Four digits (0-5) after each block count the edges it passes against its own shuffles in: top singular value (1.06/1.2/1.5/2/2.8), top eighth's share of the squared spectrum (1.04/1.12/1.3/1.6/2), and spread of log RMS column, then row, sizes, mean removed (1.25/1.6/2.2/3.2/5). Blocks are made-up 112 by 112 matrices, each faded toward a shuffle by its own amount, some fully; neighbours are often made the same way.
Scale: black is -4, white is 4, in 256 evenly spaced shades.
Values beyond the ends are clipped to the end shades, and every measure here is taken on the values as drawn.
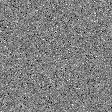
0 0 0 0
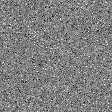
0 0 0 0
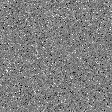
0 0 0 0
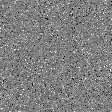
0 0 0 0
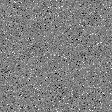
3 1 0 0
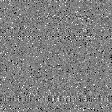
4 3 1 2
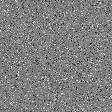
1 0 0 0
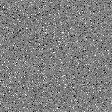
3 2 0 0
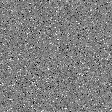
0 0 0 0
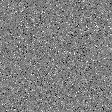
2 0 0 0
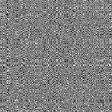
5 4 3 3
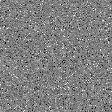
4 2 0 1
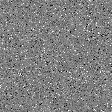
2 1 0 0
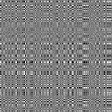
5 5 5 5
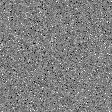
0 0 0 0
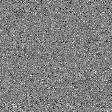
1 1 0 2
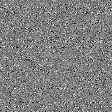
1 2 0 3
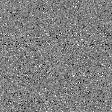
1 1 0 2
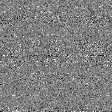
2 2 0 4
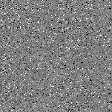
4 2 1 2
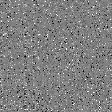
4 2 1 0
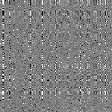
5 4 3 3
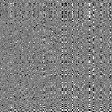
5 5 4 3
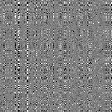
5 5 4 3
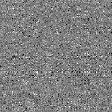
4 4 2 3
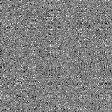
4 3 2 2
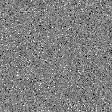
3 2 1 0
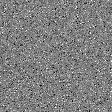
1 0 0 0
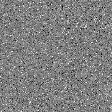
3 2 1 1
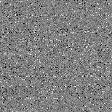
3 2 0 2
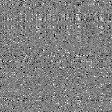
4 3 2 3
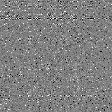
4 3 1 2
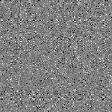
4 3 2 2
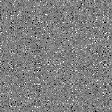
4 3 2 2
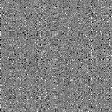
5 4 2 2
